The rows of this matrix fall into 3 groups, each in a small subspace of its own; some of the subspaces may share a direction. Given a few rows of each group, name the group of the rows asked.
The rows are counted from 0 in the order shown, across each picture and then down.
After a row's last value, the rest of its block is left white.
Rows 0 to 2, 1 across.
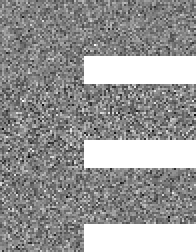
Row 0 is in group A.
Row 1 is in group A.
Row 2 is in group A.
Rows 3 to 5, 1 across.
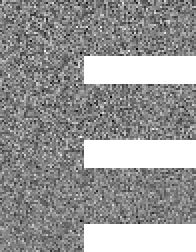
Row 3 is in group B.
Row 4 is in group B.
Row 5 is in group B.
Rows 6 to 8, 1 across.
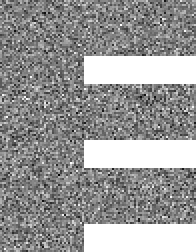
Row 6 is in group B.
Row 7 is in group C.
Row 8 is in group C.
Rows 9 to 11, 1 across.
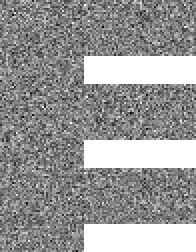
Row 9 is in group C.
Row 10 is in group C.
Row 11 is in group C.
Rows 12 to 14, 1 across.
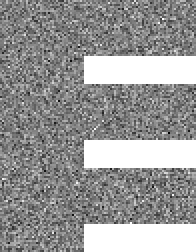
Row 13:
C
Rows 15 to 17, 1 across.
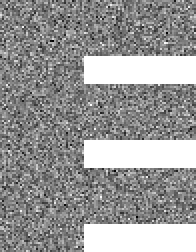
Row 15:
A
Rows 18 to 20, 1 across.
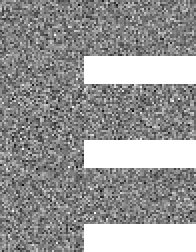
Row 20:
A
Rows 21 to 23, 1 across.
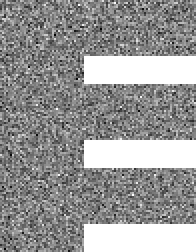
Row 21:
B
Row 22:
C
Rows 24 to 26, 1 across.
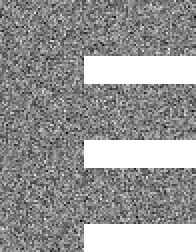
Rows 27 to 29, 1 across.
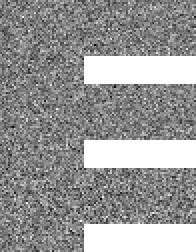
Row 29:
B
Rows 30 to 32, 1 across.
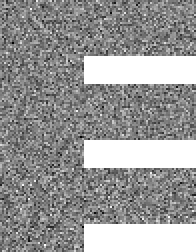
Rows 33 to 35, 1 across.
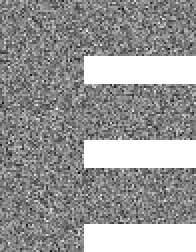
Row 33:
B
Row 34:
C
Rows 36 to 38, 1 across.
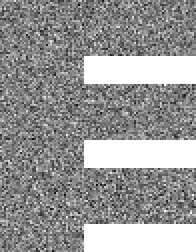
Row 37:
B
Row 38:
A
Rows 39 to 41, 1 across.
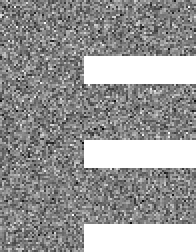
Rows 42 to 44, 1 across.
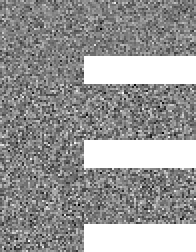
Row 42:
B
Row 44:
C
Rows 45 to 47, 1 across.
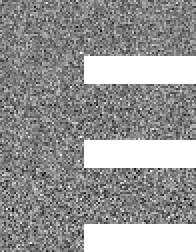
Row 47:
A
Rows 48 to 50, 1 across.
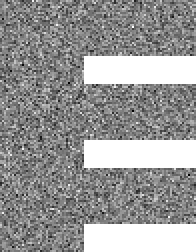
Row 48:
C
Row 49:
C
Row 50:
A
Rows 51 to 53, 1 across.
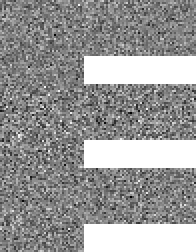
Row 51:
B
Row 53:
C
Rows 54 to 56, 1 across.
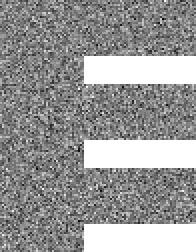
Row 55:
B
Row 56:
B
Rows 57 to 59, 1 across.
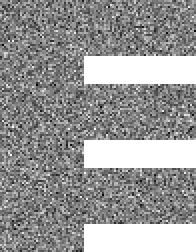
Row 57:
A
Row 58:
A
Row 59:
C
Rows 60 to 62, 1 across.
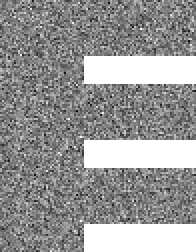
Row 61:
B
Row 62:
B
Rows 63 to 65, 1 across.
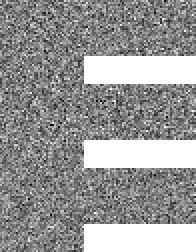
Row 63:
B
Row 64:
A
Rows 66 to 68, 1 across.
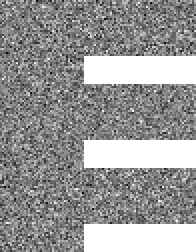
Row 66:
C
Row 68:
B
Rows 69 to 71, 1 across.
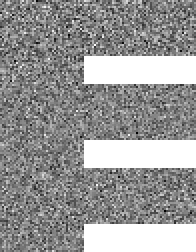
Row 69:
C
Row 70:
B
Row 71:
A
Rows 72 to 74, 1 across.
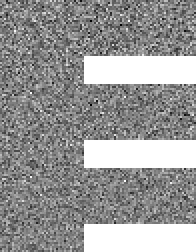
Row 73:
C
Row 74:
C
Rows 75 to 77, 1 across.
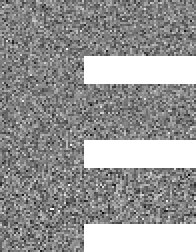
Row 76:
A
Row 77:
A
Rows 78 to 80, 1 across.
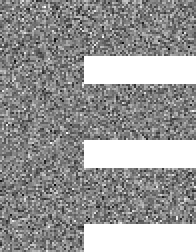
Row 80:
C
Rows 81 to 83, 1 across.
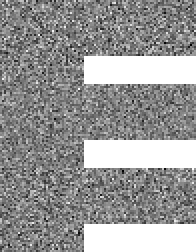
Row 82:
B
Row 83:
B
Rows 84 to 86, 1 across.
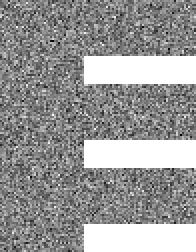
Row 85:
C
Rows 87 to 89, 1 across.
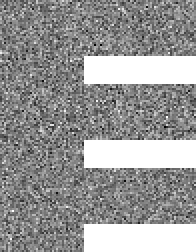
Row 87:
B
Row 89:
C
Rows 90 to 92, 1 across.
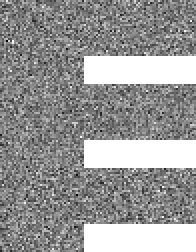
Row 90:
A
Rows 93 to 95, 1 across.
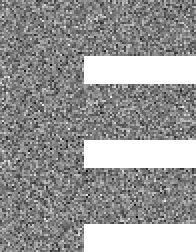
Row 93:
B
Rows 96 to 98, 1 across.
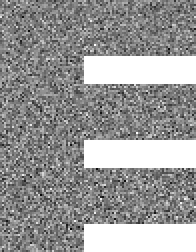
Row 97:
B
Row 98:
C
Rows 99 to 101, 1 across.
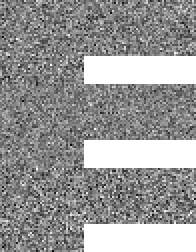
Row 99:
B
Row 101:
A
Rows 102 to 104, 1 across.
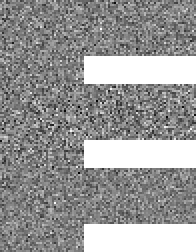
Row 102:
B
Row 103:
A
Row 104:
B
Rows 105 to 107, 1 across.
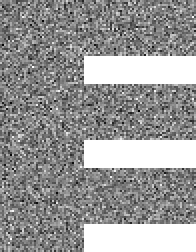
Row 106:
C
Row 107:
C
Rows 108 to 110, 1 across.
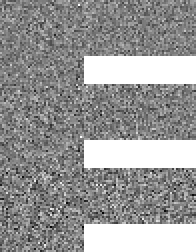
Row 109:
B
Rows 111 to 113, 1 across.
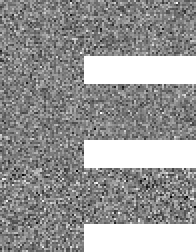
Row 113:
C
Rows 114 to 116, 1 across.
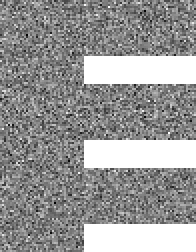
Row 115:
A
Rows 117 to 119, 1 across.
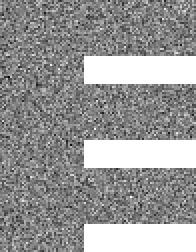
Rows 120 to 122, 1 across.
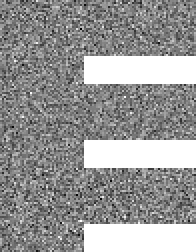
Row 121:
C
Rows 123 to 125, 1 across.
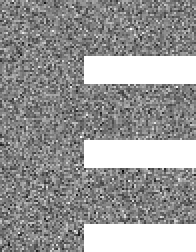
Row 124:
B
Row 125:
B
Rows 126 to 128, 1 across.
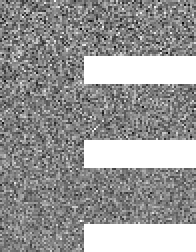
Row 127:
C
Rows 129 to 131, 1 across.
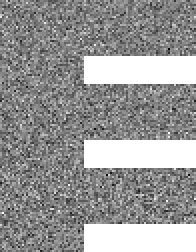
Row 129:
A
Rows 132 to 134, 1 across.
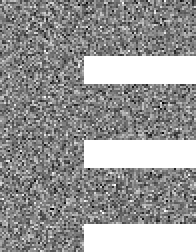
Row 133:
B
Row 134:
A
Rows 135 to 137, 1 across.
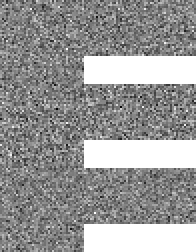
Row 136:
C
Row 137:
A
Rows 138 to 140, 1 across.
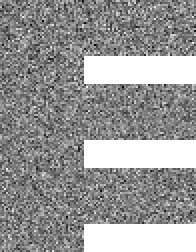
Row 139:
B
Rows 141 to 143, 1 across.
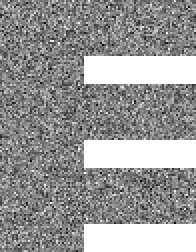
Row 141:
A
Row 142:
B
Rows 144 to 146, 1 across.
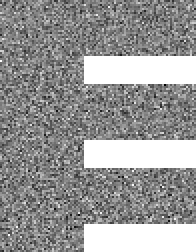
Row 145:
B
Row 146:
B
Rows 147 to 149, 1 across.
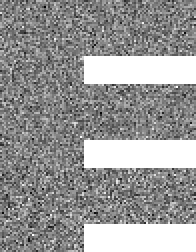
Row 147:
C
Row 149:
A
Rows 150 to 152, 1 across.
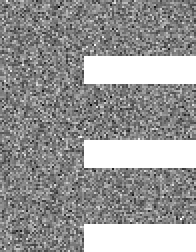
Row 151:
B
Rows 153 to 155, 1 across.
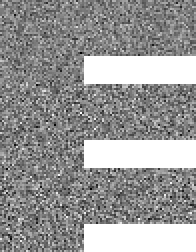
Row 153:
B
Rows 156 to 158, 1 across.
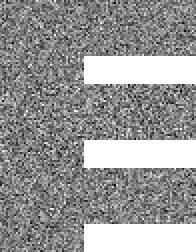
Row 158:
A
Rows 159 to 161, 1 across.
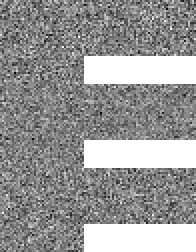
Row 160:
B
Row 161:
A
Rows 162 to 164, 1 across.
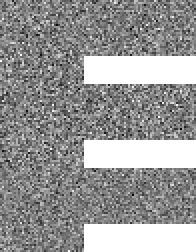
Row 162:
C
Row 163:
B
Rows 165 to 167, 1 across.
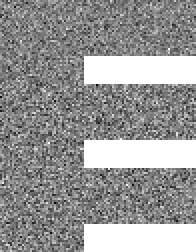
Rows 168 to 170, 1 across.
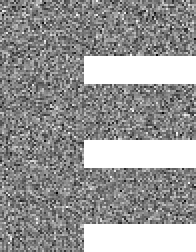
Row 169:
C
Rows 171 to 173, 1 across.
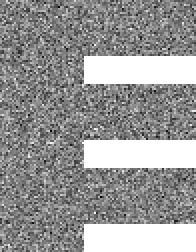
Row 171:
C
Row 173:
B
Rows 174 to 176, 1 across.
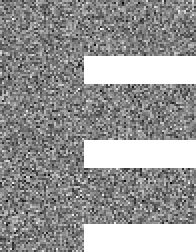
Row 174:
B
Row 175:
B
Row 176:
C
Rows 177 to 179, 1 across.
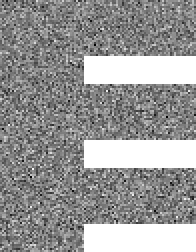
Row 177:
B
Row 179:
C
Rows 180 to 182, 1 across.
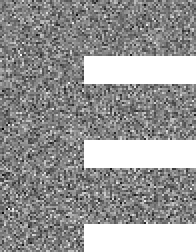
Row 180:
C
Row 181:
A
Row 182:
A
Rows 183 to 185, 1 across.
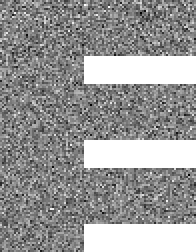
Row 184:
B
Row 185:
A
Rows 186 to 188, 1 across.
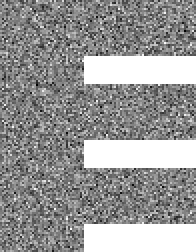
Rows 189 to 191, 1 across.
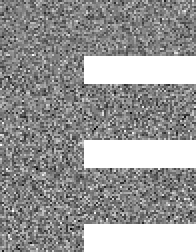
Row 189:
B
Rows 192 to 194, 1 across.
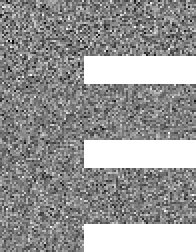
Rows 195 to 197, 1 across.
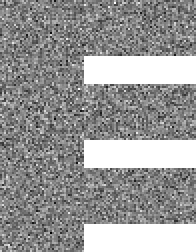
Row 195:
C
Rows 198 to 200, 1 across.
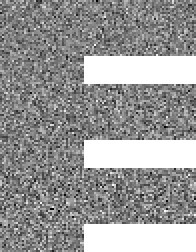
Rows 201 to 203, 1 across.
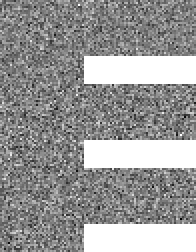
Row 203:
C
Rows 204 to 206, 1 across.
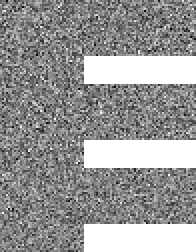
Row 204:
C
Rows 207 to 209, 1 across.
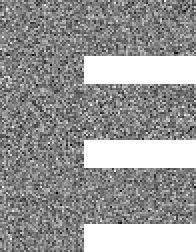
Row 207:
B
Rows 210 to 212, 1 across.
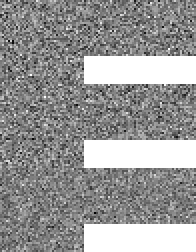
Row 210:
A
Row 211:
B
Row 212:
A
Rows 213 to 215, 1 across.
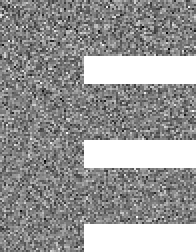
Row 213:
A
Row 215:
B
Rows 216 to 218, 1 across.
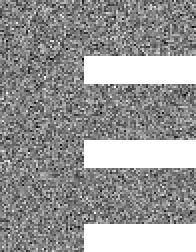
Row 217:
B
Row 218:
B
